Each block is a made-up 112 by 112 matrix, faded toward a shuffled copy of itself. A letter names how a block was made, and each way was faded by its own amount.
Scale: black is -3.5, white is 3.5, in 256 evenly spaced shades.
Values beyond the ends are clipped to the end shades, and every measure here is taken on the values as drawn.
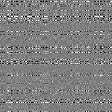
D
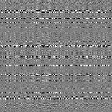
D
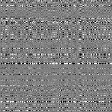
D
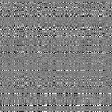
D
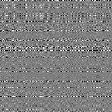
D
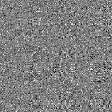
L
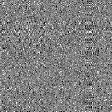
L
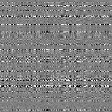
D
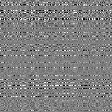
D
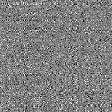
L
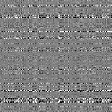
D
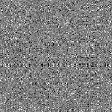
L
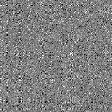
L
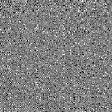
L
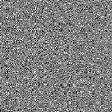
L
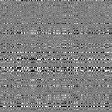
D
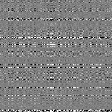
D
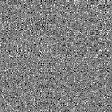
L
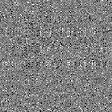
L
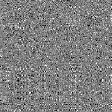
L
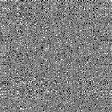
L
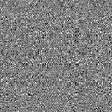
L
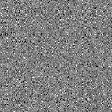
L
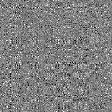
L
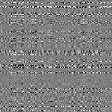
D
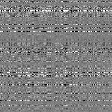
D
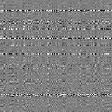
D
